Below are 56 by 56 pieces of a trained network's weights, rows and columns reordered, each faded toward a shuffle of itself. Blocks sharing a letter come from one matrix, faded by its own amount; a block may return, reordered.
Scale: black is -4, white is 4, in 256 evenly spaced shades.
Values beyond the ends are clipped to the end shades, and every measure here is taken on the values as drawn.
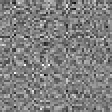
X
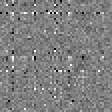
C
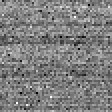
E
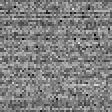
E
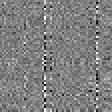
X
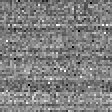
E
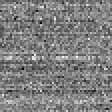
E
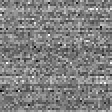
E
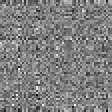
X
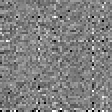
C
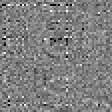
C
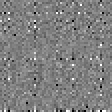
C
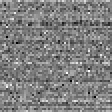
E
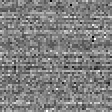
E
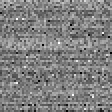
E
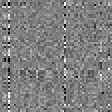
X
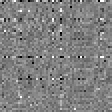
C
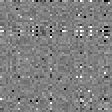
C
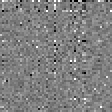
C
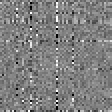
X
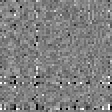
C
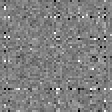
C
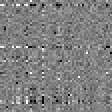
C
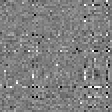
C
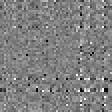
C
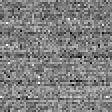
E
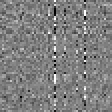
X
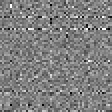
X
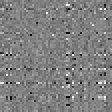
C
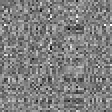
X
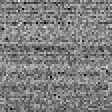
E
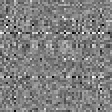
X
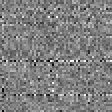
X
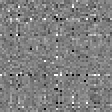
C
